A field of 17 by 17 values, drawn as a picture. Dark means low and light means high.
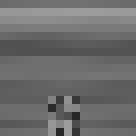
Roughest part: bottom middle. Grain: streaks across. Odd patch: rougher, in the bottom middle.
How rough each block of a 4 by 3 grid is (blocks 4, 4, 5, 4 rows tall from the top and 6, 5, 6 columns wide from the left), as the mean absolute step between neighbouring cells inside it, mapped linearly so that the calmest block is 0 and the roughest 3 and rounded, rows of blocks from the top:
1 1 1 | 0 0 0 | 0 1 0 | 0 3 0
